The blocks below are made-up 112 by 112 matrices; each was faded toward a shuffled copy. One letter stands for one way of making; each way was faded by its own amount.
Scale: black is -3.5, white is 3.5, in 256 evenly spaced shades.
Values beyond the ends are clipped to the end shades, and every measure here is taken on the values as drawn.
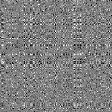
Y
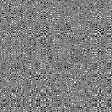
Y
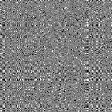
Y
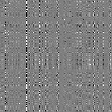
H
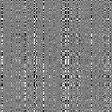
H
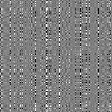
H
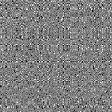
Y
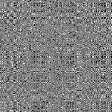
Y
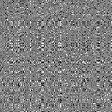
Y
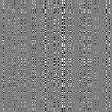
H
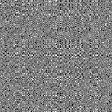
Y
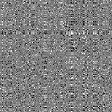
Y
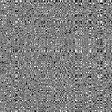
Y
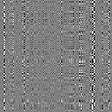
H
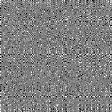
Y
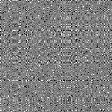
Y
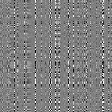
H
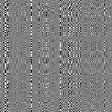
H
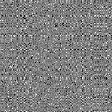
Y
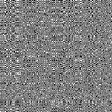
Y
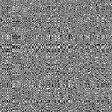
Y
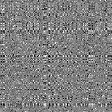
Y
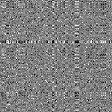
Y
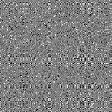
Y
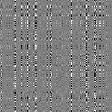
H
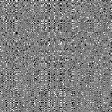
Y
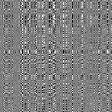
H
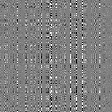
H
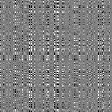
H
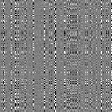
H
